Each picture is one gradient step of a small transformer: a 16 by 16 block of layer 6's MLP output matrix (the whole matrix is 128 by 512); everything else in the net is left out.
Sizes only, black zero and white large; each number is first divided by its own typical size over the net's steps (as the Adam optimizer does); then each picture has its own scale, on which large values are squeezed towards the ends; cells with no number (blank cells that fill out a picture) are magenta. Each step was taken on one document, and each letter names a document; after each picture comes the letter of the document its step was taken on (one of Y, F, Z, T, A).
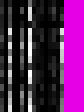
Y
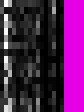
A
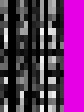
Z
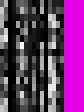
Z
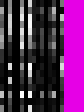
Y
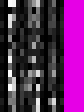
A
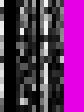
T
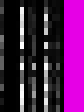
T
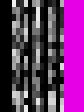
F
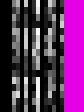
F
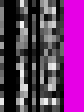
Z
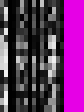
Z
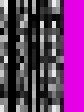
Z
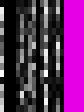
T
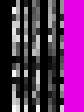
F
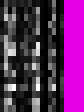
A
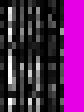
A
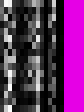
A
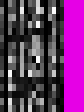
A
